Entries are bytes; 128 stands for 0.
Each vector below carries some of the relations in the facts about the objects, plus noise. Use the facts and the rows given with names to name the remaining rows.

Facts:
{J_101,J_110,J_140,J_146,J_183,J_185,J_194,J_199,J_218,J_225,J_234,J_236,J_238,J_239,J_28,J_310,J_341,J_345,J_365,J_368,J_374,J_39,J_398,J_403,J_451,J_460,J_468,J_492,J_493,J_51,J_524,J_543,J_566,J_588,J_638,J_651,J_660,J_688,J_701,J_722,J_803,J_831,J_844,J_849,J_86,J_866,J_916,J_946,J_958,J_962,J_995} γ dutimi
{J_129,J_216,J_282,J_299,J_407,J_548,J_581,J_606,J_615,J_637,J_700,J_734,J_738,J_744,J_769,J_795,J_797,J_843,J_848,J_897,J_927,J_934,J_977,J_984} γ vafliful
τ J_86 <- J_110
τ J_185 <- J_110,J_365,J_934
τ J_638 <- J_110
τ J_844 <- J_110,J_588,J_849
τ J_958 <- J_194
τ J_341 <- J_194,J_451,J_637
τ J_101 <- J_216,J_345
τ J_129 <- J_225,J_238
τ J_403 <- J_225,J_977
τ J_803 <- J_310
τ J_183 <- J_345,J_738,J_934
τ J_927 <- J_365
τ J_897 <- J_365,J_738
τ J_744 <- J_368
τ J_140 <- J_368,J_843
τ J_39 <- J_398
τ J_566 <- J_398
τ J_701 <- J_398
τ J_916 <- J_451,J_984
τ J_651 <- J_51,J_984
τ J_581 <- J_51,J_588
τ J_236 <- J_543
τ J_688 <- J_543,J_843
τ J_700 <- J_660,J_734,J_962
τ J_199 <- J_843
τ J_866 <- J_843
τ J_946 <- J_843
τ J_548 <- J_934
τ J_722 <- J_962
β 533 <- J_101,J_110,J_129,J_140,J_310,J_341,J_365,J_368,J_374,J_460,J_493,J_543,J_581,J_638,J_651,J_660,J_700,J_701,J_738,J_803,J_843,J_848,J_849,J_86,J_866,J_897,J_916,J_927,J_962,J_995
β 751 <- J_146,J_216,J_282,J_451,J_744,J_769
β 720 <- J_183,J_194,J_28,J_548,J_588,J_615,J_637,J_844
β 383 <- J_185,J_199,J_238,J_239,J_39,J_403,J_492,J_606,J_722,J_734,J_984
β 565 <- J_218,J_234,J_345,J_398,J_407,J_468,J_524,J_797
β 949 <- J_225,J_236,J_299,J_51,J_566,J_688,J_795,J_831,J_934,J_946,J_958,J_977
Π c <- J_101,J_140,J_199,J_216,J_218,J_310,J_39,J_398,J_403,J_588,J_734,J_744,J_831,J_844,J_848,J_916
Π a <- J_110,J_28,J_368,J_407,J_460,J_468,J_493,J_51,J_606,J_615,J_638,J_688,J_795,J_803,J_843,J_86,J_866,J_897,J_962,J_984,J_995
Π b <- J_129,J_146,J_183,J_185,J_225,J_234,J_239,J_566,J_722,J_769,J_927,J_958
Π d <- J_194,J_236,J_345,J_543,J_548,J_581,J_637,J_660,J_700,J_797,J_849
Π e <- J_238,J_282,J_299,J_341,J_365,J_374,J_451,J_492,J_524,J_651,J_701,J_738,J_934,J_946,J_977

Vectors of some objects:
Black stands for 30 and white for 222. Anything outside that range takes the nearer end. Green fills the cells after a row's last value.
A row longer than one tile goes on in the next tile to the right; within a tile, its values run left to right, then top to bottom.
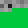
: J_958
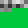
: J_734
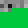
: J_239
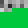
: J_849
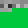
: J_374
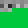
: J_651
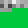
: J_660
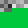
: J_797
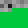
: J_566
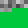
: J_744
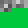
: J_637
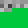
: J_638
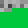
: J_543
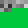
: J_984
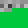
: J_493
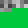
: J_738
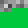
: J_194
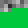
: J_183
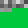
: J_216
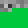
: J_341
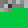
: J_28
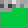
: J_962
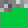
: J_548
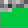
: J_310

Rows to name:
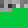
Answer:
J_365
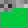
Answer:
J_299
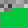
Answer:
J_795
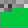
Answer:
J_606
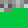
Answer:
J_897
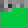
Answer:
J_451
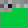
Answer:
J_946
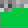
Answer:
J_581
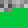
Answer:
J_843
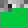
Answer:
J_345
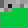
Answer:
J_51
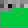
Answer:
J_238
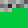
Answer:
J_831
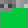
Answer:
J_282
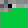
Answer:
J_234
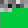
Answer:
J_844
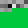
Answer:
J_218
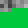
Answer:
J_769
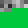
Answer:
J_934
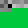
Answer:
J_524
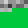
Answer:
J_140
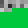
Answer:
J_110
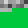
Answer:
J_101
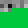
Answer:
J_185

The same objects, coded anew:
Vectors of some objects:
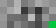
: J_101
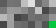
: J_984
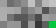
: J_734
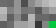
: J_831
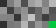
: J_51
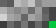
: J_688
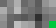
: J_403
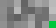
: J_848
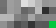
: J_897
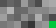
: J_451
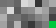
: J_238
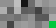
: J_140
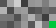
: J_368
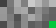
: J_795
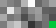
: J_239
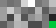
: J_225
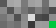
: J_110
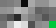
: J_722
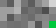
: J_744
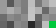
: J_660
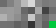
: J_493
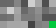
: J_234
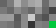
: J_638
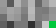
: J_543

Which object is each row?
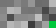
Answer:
J_146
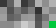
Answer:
J_844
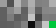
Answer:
J_849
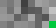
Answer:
J_916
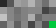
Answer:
J_28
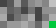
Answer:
J_588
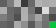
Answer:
J_946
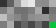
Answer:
J_615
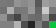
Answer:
J_492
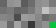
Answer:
J_651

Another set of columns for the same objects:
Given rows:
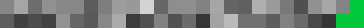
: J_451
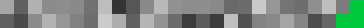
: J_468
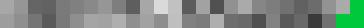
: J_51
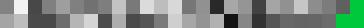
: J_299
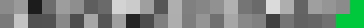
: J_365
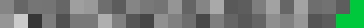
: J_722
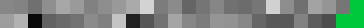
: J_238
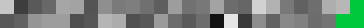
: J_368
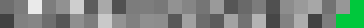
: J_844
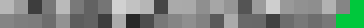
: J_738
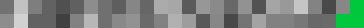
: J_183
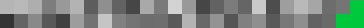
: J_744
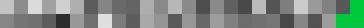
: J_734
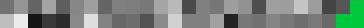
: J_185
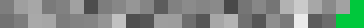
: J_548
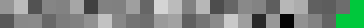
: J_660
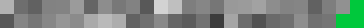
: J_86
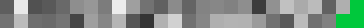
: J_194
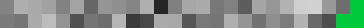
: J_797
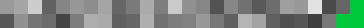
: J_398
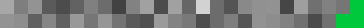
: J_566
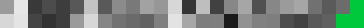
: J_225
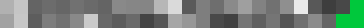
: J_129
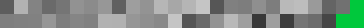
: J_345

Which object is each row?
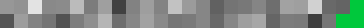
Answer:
J_218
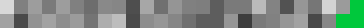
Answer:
J_795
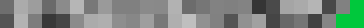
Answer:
J_588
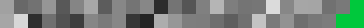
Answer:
J_239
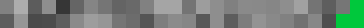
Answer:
J_146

